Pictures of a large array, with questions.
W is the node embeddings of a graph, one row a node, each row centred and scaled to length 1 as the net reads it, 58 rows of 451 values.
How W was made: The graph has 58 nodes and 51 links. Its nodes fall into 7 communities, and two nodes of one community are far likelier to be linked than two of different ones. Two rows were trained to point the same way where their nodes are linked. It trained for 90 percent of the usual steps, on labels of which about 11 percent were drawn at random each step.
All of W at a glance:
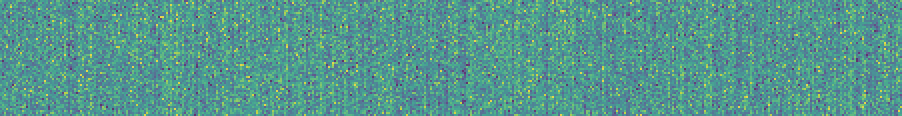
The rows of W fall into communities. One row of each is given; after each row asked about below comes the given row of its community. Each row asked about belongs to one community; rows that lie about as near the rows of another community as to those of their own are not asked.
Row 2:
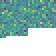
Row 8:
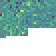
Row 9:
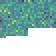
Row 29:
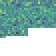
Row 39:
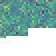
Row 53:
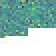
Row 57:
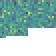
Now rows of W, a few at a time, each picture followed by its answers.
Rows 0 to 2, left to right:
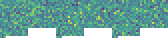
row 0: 53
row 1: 39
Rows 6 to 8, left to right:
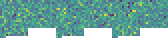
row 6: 57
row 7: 8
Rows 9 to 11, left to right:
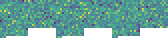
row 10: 29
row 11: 2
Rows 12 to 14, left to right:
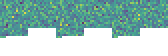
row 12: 9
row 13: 9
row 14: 2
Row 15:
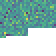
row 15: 9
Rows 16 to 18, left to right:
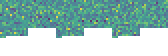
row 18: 39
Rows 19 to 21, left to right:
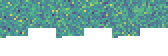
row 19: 53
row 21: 29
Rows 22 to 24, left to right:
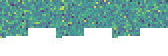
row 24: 2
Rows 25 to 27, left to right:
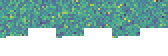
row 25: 29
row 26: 9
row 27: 39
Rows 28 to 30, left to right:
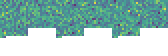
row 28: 29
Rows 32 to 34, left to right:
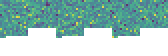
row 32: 53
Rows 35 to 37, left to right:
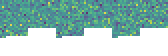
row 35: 2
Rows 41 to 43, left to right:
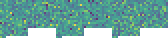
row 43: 39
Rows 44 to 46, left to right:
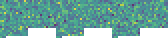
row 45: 9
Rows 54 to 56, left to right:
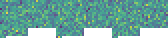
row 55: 8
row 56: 8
